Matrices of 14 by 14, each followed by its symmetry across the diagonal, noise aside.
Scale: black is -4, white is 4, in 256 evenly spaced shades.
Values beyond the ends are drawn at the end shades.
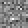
neither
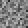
neither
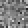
antisymmetric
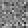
antisymmetric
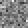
neither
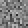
neither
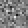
antisymmetric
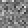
neither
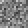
neither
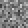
antisymmetric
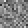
antisymmetric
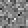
antisymmetric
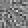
antisymmetric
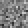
antisymmetric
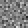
antisymmetric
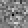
neither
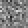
antisymmetric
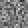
neither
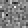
antisymmetric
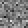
neither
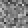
antisymmetric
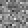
neither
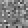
neither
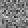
neither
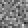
antisymmetric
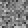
neither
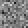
neither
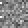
neither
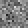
antisymmetric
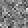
antisymmetric
